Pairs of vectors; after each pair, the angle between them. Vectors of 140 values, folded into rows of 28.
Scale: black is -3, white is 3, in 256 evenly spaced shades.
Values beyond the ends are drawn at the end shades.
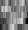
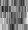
nearly opposite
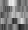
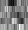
nearly opposite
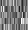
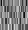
partly aligned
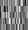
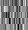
nearly opposite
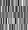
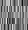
nearly opposite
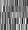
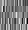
nearly parallel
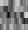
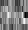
nearly opposite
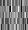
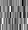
partly opposed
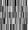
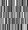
nearly opposite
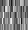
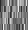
partly aligned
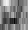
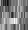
nearly opposite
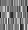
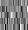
nearly opposite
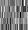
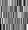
partly opposed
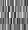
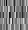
nearly opposite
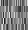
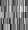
partly opposed
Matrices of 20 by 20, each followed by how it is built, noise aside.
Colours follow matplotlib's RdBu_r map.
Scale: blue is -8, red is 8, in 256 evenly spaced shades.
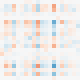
low rank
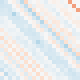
Toeplitz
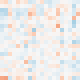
low rank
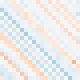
Toeplitz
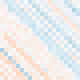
Toeplitz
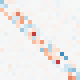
banded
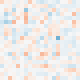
low rank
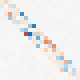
banded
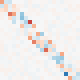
banded
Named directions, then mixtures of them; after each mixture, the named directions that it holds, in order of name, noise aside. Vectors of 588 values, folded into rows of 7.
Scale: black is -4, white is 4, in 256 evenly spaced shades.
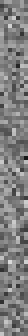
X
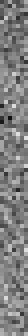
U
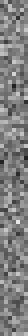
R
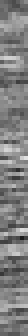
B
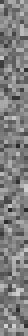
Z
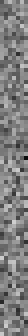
X, Z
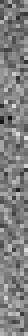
U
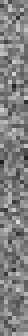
R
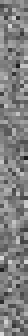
X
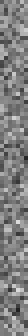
R, Z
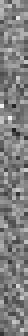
U, X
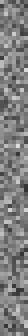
Z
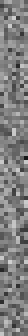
X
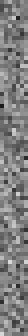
U, X
